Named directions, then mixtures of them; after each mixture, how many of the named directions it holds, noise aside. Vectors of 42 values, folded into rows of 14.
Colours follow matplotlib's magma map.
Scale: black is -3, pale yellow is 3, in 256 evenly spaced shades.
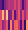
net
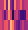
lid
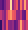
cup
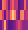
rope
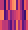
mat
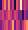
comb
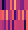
three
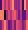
three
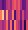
one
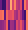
three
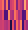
two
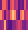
one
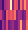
one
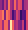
two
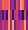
three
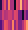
one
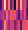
three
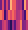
three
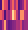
one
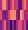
two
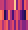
two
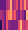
one
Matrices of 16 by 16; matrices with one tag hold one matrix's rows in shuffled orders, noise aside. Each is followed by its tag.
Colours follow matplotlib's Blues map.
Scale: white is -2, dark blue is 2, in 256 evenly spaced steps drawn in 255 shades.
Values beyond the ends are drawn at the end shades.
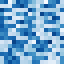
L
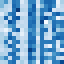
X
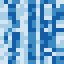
X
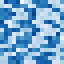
L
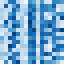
X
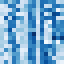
X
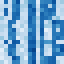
X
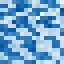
L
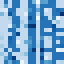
X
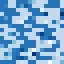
L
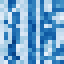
X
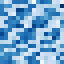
L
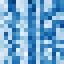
X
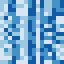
X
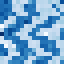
L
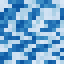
L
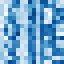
X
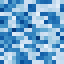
L
